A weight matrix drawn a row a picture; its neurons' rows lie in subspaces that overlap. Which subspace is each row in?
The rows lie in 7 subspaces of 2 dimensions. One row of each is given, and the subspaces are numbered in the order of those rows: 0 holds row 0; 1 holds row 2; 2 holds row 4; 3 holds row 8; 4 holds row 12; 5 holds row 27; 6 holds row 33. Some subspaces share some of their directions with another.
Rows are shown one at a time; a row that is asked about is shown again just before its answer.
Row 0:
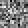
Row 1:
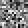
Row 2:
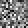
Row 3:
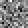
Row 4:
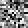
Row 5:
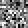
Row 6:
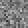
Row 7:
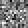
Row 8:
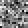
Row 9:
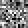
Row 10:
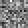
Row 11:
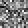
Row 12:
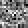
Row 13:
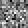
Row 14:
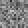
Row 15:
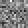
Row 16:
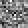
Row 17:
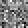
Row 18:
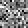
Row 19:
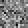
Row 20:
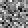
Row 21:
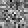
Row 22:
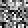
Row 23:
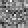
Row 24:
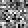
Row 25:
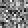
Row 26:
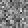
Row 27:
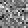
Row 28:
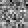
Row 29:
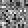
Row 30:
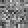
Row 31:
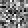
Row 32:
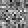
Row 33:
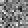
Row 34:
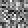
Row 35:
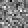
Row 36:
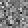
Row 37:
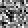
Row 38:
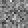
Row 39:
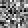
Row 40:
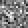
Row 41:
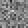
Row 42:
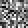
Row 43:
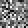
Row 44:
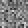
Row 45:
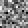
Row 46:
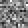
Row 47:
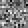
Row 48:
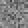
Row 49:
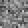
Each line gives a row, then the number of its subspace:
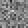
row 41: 1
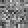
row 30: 6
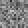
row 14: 1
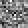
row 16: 4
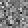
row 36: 4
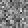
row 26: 4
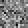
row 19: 6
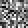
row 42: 1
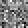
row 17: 0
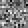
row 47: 1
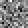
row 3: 6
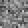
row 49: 3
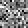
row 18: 5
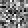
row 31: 0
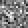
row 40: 2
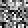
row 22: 0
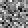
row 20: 6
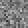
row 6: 4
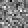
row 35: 6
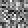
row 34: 1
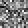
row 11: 5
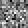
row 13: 3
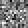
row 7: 3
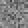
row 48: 2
